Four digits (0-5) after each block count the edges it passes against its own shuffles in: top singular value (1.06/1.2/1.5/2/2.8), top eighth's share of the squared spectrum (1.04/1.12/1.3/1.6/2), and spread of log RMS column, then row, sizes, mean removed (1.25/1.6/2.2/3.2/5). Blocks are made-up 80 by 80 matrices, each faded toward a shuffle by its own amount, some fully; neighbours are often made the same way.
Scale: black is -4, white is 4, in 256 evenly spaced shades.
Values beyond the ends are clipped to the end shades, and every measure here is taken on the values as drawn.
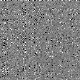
2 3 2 2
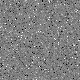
0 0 0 0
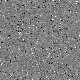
0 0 0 0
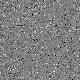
0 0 0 0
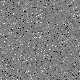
1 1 0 0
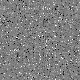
2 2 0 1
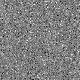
2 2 0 0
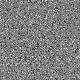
0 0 0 1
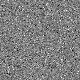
0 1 0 1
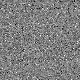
0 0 0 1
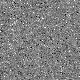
0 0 0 0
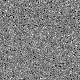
0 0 0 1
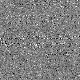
1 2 0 3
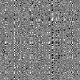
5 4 3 2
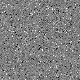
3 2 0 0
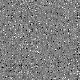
3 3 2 1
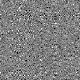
4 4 2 2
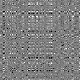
5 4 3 3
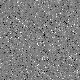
2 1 0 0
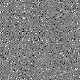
4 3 2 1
